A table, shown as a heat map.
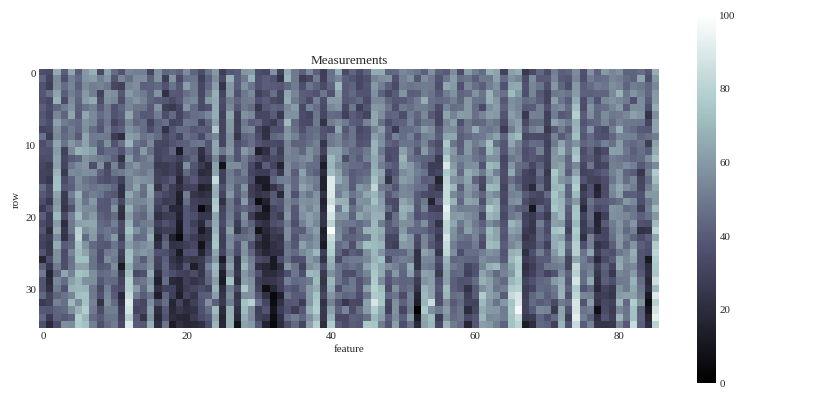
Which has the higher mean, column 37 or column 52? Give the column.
37
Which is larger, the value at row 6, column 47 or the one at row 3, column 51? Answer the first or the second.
the first
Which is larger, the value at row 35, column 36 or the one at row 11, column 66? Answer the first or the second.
the second
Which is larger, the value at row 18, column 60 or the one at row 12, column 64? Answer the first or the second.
the first
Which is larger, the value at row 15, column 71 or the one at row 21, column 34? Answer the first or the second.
the first
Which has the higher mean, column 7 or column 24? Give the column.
24
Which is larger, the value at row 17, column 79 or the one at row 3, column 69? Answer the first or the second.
the first
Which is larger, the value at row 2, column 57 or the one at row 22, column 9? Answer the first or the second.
the first
